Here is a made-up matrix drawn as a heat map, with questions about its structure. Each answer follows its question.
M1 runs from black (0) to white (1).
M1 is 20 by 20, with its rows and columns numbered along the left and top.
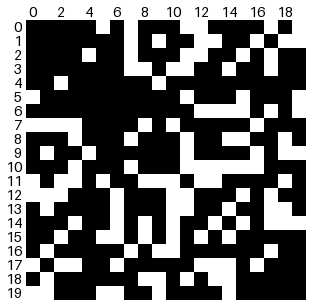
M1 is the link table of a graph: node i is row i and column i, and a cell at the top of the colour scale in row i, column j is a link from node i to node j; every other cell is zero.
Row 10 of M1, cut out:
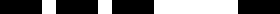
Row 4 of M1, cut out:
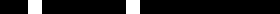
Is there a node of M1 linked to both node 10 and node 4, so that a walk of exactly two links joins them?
no
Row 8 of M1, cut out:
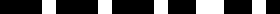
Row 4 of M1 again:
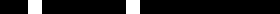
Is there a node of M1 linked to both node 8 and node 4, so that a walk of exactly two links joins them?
no
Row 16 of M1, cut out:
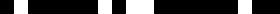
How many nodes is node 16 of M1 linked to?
5
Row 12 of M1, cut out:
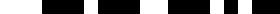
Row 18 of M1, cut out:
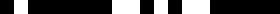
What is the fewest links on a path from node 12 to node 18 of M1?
2
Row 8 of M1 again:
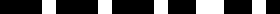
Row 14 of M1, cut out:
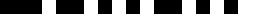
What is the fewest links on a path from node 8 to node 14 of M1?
1
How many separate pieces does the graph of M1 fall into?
1
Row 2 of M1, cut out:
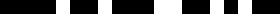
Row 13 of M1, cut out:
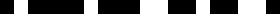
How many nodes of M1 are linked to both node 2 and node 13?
2
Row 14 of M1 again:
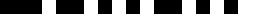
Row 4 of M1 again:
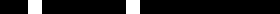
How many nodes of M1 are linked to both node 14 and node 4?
0
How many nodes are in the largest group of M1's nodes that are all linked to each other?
4
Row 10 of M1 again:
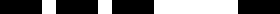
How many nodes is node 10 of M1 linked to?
8
